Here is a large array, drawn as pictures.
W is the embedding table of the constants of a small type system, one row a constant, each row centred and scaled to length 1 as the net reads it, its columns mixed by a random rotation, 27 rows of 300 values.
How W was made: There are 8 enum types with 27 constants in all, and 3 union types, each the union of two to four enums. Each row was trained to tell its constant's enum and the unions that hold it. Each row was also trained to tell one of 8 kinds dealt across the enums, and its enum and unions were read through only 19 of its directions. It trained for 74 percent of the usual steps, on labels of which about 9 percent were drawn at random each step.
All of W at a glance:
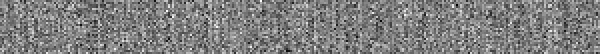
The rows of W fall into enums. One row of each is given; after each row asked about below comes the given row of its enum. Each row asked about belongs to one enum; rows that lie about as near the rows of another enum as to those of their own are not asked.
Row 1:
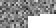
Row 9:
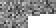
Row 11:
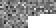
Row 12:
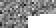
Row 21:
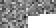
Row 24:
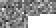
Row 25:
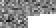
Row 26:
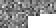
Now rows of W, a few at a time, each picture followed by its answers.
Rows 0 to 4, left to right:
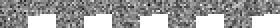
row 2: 24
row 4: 1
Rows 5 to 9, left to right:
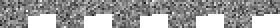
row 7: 1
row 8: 1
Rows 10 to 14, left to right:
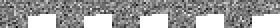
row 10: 24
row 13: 11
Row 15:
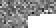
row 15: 11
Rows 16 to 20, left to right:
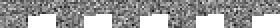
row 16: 9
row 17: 24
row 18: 11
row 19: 1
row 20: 24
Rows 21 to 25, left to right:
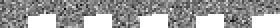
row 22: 26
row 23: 11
